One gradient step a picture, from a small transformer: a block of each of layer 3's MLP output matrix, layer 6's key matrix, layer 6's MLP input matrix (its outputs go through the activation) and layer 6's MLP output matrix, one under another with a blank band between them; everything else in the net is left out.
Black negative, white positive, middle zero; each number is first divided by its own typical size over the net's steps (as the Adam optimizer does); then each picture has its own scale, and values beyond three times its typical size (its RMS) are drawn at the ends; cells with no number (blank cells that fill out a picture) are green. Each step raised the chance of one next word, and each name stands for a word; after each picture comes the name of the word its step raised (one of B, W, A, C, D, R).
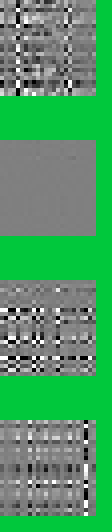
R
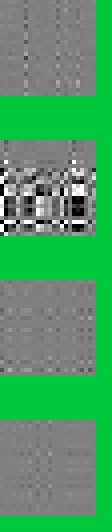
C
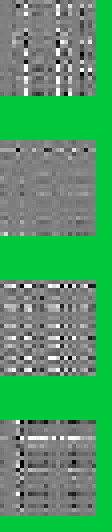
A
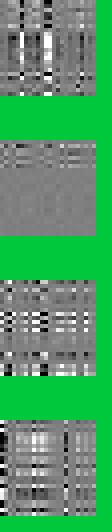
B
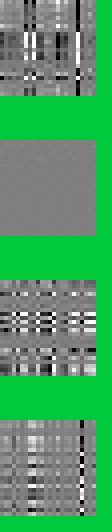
B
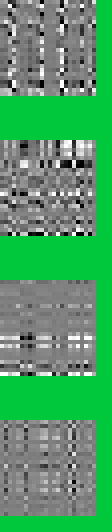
R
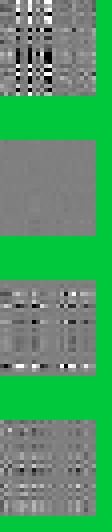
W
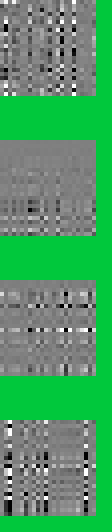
W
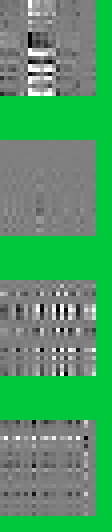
A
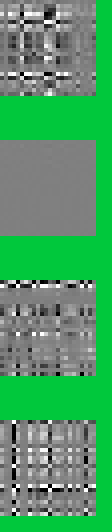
B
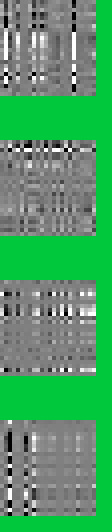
B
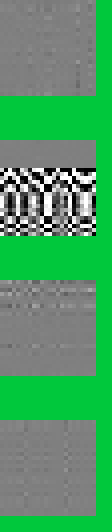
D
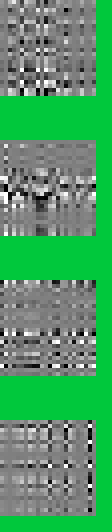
R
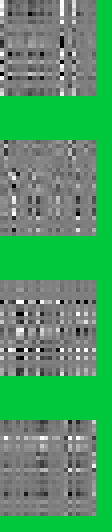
A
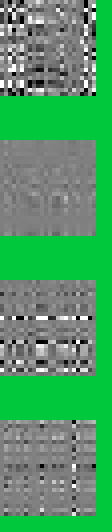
R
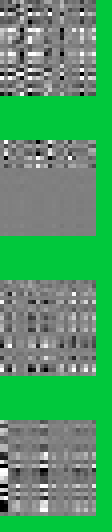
W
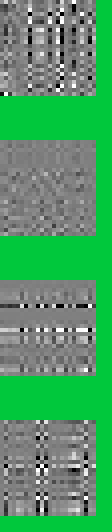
W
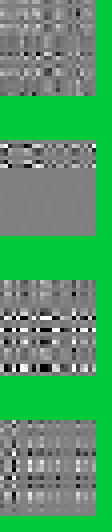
C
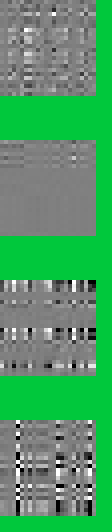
W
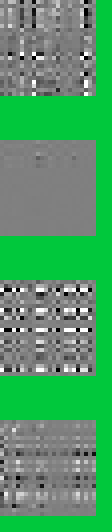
C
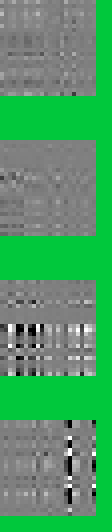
C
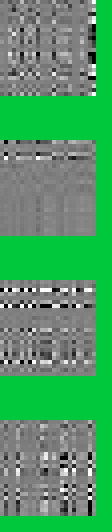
W
